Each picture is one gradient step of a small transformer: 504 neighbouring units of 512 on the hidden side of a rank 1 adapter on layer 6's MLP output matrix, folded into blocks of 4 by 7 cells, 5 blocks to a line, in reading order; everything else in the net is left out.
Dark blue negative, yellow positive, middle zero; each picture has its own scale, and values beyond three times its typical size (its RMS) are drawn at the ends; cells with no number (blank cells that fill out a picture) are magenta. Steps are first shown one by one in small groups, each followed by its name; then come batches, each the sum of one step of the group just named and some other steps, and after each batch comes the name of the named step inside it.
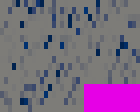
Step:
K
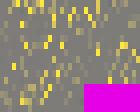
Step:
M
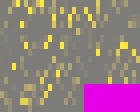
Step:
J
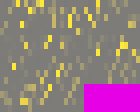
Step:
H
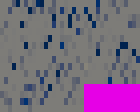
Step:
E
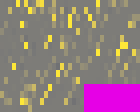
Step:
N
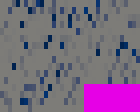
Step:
K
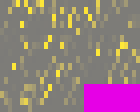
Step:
J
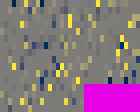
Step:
N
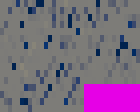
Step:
M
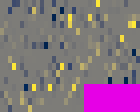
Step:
H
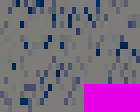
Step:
K
